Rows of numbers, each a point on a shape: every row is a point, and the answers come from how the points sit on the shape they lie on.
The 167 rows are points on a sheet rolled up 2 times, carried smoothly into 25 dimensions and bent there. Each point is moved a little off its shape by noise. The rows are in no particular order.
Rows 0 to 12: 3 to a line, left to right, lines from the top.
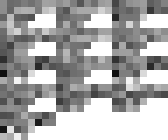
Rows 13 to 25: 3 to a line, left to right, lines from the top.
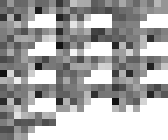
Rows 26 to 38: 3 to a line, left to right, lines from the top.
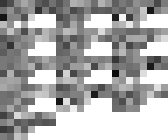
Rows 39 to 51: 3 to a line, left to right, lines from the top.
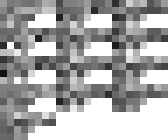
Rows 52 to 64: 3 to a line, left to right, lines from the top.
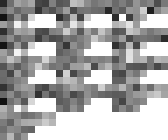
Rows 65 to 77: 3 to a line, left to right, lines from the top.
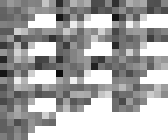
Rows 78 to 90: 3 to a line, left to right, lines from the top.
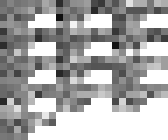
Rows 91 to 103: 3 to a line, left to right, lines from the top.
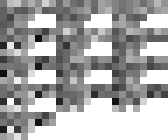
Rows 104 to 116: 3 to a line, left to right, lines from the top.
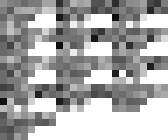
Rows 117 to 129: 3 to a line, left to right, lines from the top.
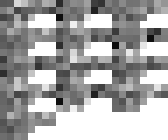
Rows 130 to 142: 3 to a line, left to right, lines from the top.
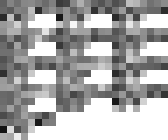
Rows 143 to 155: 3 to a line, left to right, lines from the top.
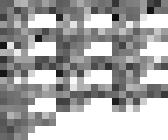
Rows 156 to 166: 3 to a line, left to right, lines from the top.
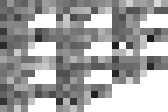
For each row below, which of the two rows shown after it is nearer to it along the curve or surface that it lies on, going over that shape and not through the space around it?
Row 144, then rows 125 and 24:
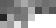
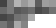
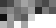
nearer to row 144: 125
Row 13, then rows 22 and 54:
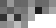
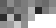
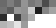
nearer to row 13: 22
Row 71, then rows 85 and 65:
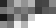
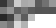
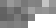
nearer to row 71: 85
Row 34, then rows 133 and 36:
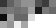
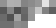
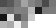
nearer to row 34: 36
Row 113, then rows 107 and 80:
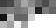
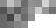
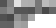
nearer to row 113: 80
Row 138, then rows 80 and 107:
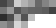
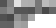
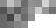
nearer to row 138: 80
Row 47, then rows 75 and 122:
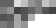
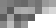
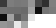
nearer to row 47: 122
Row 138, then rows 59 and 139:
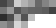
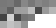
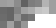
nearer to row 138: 139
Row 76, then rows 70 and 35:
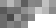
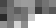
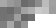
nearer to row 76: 35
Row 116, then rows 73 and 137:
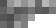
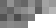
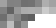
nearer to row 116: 73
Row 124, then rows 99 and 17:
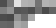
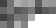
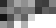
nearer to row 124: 17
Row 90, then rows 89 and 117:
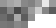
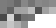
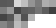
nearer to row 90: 117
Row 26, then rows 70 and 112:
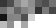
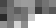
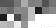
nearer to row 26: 112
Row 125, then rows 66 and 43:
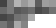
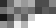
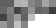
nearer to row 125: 43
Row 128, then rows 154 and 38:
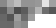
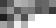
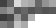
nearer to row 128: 38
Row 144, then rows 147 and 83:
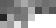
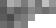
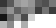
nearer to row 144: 147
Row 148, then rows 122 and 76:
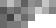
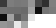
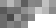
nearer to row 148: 76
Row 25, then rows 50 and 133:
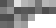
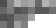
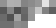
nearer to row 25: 133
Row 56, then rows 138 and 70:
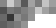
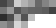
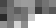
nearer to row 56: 138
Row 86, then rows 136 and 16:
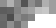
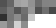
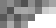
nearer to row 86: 16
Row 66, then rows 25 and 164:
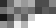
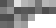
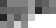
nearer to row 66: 25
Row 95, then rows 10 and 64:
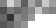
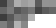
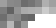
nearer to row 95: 64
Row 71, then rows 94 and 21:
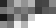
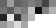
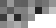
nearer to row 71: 94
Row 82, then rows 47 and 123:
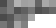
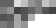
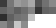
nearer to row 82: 123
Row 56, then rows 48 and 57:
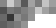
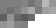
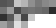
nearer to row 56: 57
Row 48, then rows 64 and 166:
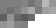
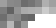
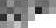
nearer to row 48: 166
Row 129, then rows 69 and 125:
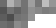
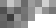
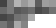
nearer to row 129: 125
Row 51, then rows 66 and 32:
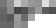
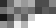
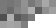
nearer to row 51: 66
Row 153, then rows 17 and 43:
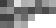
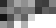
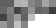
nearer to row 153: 17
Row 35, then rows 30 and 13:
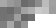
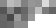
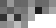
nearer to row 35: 30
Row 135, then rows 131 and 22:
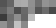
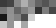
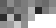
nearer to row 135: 22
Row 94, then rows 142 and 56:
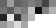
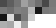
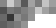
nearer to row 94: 142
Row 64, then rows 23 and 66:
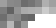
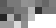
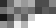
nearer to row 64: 23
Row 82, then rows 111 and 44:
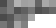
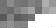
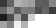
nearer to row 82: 111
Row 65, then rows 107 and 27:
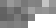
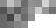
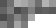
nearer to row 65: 27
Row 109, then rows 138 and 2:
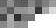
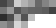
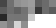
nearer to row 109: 2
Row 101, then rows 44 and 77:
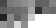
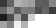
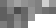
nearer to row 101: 77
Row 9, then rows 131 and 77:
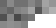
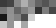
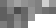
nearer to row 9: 77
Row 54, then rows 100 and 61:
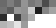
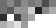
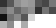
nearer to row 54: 100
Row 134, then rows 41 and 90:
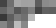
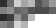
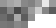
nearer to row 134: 90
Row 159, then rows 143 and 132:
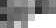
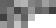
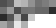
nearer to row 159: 143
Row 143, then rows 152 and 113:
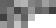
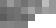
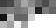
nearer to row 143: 152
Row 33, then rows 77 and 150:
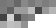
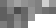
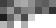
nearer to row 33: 77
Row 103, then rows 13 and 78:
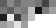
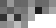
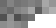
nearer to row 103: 13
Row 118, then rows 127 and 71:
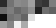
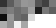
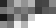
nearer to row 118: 127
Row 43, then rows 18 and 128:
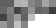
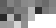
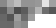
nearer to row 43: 18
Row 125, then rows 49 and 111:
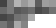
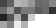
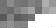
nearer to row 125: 111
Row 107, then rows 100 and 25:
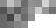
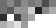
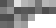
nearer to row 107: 25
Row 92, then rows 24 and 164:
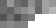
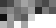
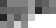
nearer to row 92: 164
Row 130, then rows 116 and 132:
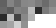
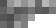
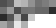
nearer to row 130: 116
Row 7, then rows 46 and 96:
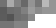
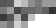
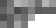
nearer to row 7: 96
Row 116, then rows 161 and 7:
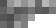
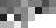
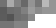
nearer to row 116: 7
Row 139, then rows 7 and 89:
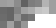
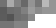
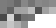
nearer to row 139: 89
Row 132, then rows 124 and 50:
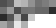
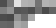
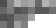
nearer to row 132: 124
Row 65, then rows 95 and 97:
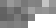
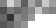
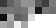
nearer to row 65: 95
